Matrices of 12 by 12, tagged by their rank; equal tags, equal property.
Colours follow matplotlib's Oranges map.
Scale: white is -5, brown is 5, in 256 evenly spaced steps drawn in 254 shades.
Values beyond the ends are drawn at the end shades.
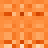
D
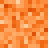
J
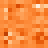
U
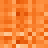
U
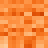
U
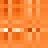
D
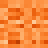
U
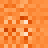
U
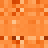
U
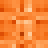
U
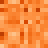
U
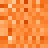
U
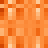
D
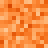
J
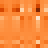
D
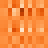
D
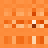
D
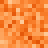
J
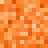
J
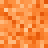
J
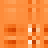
D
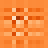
D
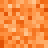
J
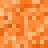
J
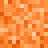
J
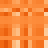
D
